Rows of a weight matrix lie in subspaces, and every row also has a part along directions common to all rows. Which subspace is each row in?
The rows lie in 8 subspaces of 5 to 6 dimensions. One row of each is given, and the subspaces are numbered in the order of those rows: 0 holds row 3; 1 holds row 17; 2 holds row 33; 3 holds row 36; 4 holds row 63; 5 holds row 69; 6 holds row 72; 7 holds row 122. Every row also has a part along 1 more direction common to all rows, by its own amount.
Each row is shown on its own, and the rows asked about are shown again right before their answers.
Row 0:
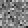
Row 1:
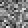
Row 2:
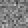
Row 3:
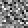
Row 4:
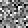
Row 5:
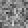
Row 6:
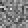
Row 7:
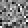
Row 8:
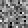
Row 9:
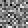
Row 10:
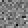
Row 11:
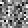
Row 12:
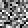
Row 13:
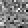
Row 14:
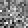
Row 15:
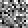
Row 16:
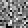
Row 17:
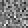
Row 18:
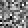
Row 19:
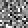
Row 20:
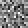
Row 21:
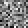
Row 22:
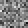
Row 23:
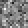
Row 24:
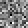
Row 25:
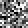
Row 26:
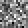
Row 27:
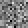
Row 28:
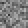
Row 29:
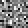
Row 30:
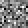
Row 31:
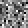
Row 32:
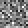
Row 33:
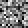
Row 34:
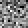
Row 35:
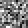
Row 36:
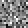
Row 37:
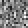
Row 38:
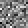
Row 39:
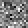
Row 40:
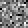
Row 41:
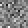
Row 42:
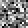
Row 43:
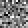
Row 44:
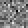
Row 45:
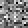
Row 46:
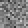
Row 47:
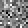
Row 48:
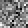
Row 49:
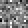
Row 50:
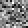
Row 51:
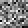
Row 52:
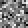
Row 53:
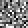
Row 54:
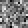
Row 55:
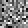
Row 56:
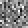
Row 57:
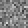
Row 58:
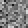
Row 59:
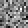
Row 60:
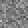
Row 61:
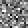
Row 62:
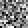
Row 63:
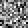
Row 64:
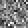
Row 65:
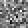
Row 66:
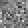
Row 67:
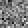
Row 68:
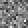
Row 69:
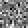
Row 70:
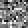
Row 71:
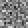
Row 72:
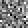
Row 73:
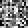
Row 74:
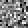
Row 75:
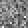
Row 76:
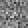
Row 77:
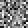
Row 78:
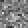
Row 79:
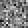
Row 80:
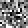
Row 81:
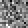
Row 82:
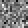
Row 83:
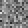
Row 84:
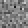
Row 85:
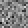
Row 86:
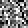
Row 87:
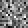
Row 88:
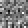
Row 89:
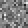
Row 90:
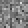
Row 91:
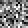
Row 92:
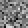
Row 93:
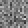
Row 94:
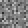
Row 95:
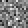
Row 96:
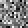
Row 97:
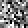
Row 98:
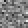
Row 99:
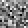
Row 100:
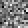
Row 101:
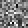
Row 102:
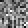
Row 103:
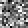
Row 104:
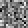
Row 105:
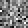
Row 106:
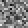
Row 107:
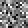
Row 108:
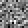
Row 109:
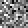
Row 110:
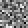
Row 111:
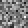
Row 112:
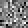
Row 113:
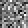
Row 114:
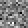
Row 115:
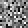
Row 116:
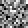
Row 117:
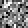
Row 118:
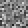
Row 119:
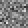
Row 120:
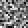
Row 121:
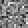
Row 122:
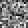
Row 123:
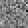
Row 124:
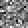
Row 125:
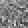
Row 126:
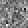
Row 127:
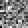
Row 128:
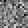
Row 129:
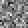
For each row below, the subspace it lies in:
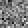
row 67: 7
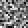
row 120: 3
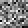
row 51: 0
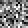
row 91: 2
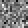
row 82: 3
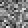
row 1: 4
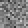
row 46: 4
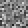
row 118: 1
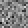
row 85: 5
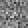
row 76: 5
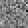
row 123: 0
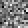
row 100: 0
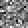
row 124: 2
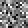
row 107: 6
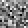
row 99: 4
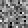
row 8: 6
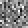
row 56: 4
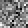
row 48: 5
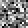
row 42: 1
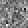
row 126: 5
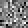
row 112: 1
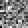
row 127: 2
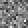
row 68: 6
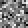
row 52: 7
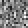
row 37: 1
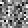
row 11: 2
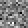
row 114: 5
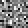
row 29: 2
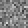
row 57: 1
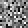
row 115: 2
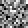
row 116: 3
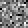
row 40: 7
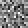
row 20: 2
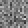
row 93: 2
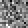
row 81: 2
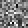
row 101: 5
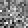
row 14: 7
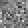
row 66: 7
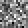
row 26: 0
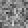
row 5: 5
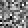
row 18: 7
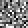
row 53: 1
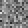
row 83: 6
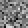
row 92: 3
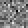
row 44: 0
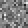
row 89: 7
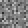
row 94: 7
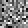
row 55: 4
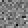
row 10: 7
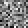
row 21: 7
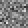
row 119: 5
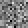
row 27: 6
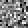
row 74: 0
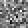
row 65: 6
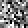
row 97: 0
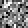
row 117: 7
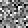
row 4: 7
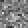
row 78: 3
